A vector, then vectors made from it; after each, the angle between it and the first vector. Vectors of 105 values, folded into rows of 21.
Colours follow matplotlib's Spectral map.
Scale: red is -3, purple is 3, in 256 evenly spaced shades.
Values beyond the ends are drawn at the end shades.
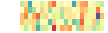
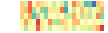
partly opposed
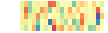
nearly parallel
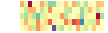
nearly opposite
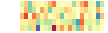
nearly parallel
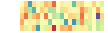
nearly parallel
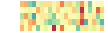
partly aligned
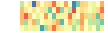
partly aligned
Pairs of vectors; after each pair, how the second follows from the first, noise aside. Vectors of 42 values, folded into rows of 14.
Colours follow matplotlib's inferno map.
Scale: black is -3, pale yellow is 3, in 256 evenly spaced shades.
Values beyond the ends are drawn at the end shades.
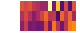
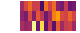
wrapped around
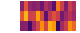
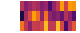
wrapped around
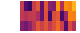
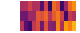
wrapped around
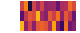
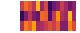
shuffled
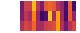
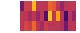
partly zeroed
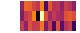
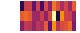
reversed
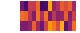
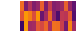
wrapped around
